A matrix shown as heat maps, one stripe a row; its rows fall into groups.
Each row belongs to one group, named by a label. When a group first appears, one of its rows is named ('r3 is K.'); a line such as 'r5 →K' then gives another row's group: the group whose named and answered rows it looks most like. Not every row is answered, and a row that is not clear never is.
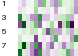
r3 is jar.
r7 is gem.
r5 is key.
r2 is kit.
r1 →kit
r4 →key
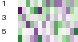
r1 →key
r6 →jar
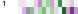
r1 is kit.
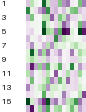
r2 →jar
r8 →gem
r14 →kit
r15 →jar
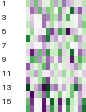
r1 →key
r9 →gem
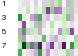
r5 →key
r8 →jar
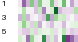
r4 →gem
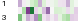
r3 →jar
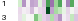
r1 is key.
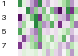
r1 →jar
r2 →key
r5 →jar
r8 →key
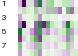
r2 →key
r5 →jar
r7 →jar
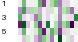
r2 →key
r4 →key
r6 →kit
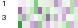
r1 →kit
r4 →jar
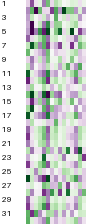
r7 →gem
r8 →jar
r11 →jar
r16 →gem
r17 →jar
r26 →jar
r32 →jar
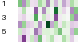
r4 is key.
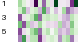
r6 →key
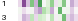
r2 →kit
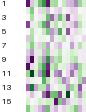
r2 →gem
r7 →gem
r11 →gem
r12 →kit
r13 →key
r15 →key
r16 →jar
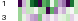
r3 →jar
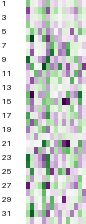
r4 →jar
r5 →gem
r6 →gem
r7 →kit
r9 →jar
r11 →key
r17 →jar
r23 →jar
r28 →kit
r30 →gem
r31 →gem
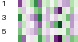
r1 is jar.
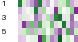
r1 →jar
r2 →kit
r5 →key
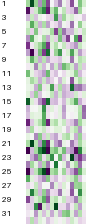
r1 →gem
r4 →gem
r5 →key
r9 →gem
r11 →jar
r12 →gem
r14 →key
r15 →jar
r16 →kit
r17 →kit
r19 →key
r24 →key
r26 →jar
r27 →gem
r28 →gem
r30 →key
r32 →key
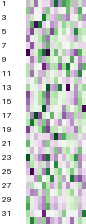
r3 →kit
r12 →key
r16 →kit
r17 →key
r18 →gem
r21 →jar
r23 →jar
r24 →key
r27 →kit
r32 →gem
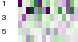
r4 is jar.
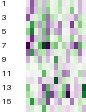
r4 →gem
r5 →gem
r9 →key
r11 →kit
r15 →gem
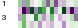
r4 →gem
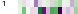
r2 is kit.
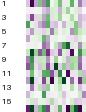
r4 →jar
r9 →key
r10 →key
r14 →kit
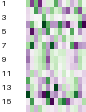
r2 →key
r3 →kit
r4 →kit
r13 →key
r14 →jar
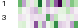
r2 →jar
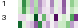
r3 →kit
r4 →jar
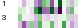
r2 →kit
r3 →jar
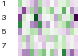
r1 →jar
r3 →kit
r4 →jar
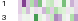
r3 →kit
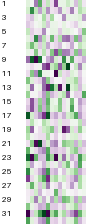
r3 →kit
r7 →gem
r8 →key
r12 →jar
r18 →kit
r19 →kit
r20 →jar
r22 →jar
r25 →jar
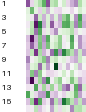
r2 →gem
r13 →key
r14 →jar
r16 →gem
